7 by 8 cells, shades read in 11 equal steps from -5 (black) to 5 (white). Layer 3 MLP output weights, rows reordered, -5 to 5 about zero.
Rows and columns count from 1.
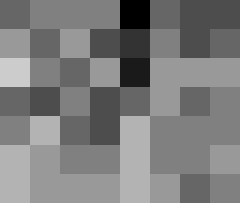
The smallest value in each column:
-1 -2 -1 -2 -5 -1 -2 -2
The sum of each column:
6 1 0 -4 -7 2 -5 -1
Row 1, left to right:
-1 0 0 0 -5 -1 -2 -2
